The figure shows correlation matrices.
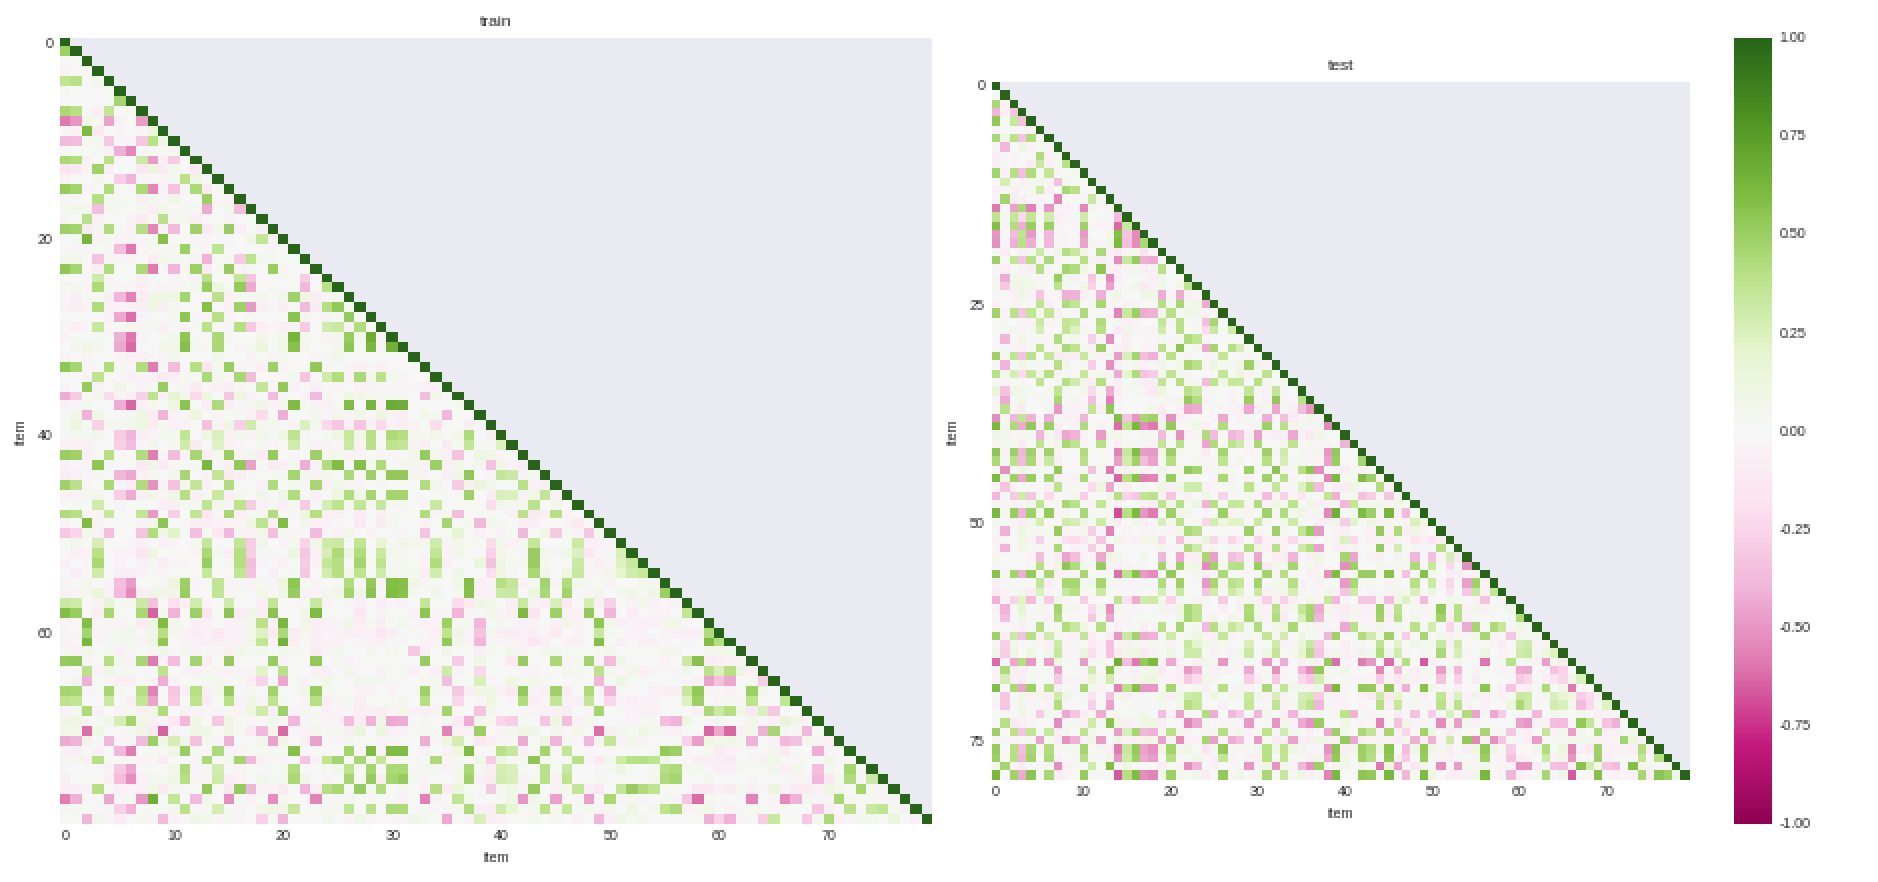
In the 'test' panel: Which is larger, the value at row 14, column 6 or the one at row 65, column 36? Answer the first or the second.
the second
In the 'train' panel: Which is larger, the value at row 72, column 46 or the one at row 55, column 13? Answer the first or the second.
the first
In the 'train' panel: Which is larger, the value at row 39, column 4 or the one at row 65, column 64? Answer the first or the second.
the first
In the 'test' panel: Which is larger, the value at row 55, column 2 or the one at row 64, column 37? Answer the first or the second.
the first
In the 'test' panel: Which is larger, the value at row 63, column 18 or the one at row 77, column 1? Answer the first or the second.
the second
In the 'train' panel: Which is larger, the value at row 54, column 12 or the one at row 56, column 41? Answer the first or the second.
the second
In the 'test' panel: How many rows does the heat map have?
80
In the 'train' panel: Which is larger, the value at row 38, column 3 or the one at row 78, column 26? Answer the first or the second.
the second
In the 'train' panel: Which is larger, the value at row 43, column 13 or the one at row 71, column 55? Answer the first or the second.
the first
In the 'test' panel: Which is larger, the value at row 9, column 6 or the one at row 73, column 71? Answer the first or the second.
the first
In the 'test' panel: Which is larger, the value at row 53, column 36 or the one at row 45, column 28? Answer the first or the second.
the first
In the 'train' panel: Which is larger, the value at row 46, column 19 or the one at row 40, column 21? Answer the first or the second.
the second
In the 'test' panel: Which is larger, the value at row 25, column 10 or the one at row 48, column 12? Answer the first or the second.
the second
